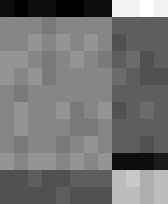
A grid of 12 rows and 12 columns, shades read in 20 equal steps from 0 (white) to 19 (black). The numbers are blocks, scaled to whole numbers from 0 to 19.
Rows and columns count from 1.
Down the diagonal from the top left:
18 9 8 10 9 9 9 9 12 18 6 5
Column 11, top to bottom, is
0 12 12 13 13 12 11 12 13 18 6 6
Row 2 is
9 9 9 10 9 9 9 9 12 12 12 12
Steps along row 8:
down up same same up same down up same same same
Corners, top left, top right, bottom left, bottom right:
18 1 13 5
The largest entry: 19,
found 3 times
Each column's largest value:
18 19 18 18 19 19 18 18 18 18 18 17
